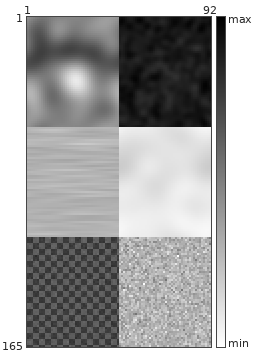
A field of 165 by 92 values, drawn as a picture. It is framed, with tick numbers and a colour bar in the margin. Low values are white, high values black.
It is made of 3 by 2 panels. Panel 1,1: middling, smooth, strong in contrast. Panel 1,2: very high, blotchy, faint in contrast. Panel 2,1: low, streaked across, faint in contrast. Panel 2,2: very low, smooth, faint in contrast. Panel 3,1: high, checkered. Panel 3,2: low, fine-grained.
